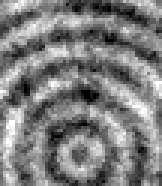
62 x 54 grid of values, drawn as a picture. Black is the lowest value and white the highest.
The texture is blotchy. The ninth with the highest average is the middle right. On average the colour sits 50% of the way up the scale. There is no overall slope. Rings spread out from the bottom middle.
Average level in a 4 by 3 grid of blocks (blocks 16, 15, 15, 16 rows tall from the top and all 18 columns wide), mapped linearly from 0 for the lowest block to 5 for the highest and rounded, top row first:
401 / 223 / 305 / 322
